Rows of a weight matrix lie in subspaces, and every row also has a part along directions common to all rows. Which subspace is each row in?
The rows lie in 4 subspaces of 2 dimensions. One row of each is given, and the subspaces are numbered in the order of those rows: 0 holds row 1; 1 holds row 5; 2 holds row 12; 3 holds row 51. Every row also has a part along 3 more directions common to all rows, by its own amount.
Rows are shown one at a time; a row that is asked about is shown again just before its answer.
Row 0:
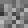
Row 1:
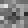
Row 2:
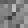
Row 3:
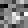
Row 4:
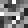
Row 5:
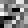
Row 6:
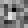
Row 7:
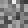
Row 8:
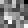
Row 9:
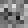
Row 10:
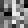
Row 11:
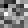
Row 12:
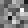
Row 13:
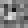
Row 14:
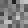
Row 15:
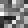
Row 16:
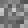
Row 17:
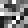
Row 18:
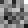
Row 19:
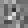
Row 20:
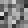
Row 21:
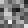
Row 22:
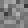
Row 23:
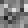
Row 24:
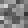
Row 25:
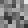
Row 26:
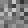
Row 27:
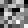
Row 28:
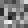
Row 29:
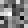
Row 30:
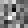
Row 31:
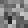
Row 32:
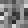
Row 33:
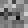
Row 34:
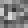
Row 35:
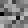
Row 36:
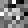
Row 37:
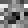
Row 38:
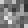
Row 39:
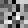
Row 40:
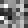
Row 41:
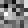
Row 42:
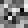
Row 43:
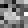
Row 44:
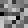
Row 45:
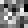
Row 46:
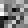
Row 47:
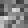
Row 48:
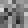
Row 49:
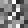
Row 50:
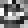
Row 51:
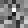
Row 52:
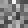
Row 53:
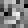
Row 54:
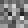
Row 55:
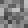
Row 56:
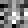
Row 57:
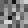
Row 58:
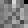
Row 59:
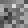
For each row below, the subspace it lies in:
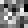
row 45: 2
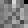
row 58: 2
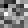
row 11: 0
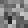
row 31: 2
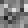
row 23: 2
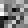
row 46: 1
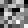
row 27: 2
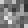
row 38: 2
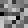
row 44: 1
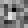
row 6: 3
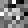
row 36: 1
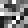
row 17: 1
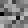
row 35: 1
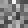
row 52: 3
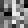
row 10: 0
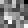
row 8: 2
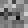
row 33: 1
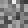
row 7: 3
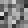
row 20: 0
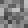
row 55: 2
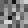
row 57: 3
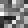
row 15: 1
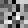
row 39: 3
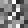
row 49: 3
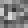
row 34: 3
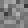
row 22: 0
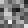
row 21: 2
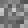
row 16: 3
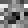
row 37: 0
